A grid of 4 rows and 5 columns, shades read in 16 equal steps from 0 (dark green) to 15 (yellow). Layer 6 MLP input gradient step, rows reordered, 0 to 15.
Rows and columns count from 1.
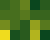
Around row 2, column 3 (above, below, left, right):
6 2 4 3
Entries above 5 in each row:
1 0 2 2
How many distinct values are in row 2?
3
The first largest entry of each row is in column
3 3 4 1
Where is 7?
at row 3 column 1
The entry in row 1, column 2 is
4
